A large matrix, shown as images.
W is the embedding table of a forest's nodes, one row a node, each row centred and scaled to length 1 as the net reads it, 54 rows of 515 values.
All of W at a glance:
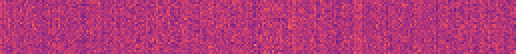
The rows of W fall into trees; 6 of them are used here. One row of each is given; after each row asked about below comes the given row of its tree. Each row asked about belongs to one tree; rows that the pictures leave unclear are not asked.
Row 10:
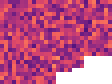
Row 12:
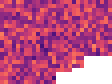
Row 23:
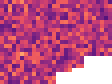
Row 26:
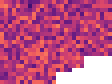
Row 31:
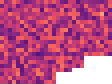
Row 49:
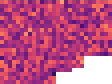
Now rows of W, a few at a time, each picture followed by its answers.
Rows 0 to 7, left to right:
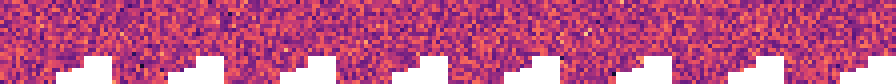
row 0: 23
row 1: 10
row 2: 12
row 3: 23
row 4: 49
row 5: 49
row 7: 26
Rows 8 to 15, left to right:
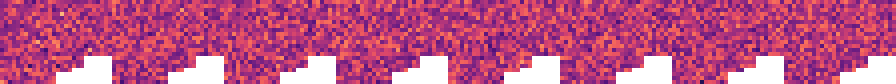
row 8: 31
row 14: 26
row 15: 23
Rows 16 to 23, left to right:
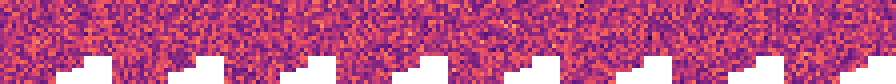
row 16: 49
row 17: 23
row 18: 10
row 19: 10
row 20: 26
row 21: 12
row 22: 23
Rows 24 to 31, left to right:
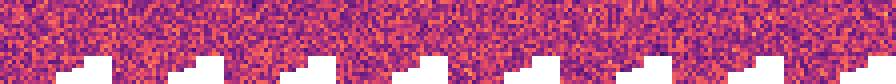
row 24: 26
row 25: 26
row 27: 10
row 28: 23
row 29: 10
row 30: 12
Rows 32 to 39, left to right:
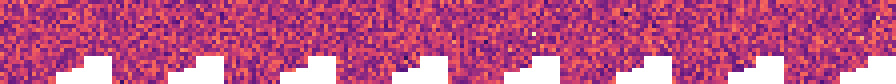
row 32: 23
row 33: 31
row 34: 23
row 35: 10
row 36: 12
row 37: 49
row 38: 10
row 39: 49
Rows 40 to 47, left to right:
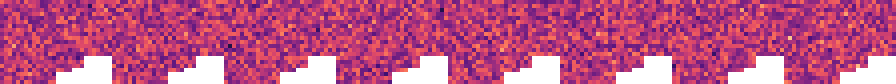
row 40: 49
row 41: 49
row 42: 26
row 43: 23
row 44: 31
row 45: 10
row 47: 31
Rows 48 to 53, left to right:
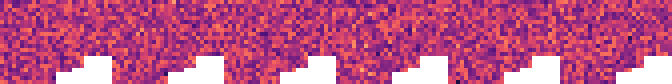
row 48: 10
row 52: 31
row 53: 23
